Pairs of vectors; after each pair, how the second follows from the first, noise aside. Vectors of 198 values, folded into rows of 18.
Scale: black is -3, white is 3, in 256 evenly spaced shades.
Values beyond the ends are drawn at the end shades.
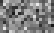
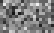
copied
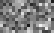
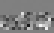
partly zeroed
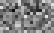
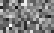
shuffled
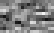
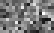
sign-scrambled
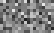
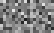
copied
